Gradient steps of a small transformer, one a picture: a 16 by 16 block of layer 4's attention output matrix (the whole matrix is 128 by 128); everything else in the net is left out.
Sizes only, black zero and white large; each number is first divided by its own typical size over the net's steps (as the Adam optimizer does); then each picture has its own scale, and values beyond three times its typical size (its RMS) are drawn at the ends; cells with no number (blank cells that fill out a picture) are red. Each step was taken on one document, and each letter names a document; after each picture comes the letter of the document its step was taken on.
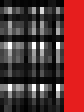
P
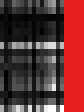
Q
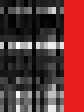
Q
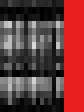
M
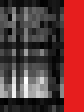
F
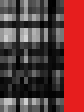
F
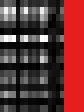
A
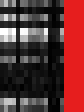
A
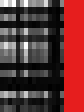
A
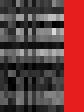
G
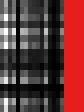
A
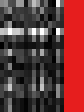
P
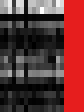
G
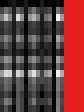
M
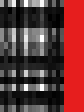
F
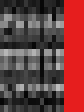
M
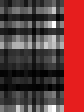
Q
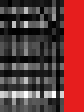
F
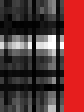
Q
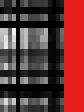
A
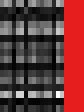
G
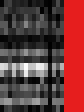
F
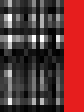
P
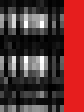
F
